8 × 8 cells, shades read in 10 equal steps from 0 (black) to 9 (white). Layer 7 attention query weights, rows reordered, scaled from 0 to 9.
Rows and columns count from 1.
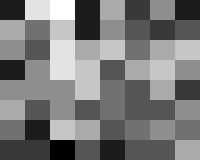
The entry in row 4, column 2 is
5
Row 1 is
1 8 9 1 6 2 5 1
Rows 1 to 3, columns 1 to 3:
1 8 9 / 6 4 7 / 5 3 8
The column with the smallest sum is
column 6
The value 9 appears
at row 1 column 3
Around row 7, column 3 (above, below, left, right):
5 0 1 6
